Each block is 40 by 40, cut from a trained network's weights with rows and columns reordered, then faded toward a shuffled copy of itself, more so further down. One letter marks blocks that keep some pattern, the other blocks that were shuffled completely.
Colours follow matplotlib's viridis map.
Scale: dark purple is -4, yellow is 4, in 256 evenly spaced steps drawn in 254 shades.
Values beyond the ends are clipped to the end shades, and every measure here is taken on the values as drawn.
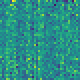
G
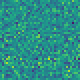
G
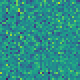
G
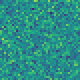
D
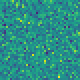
D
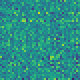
G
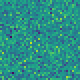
D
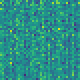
G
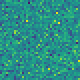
D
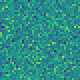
D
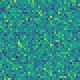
D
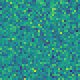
D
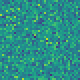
D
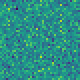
D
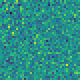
D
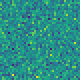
D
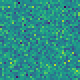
D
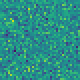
D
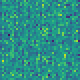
G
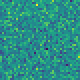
D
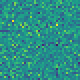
G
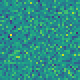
D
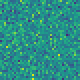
D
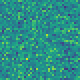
G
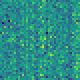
G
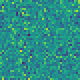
G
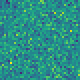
D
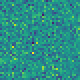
G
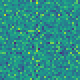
G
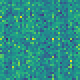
G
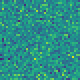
D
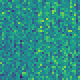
G
